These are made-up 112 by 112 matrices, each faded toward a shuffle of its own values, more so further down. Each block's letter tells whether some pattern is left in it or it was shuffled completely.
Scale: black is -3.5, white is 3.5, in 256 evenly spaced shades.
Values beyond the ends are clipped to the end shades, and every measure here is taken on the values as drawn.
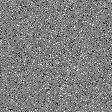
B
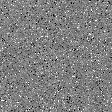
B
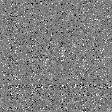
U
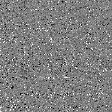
U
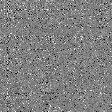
U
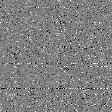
U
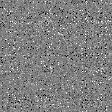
U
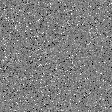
B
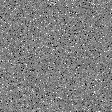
B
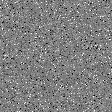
B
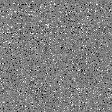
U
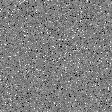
B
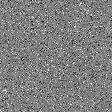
B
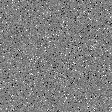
B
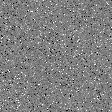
B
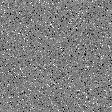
B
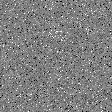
B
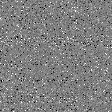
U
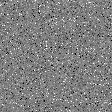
B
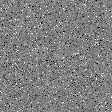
B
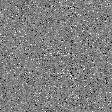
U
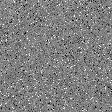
B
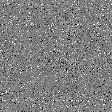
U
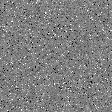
B
